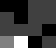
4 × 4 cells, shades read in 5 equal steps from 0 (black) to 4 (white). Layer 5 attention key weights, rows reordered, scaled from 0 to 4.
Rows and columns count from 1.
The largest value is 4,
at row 4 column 2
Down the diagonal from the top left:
0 0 1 1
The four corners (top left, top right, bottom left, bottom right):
0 1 2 1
